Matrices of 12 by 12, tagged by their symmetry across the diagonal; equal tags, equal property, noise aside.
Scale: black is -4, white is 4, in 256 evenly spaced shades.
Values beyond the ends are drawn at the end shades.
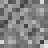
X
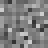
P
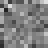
P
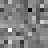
P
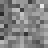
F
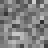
F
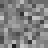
F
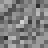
X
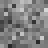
P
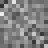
X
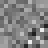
X
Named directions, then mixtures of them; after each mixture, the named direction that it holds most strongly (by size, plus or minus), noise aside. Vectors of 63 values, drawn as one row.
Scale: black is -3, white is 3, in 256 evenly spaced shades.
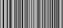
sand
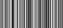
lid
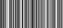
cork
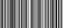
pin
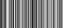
cork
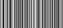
sand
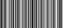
cork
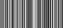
lid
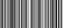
pin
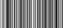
cork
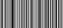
pin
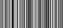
lid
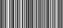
cork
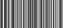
sand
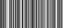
cork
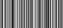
lid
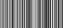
lid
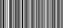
cork
